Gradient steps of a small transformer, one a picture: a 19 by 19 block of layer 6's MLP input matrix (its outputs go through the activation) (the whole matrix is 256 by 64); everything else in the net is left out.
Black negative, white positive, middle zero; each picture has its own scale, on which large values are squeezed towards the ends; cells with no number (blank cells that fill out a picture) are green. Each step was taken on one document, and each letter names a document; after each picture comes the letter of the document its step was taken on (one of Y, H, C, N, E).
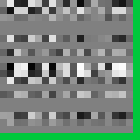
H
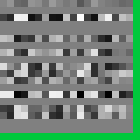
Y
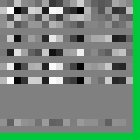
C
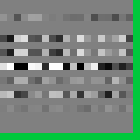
Y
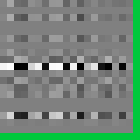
Y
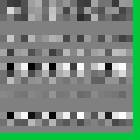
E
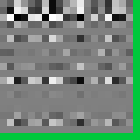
C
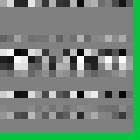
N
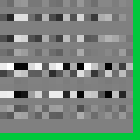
Y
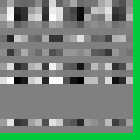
C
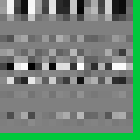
E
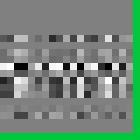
Y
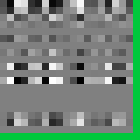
C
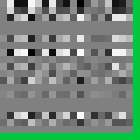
E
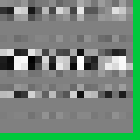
N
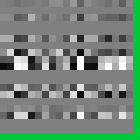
N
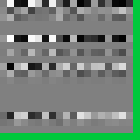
H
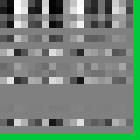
C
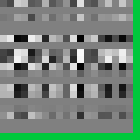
N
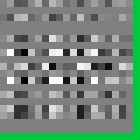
Y
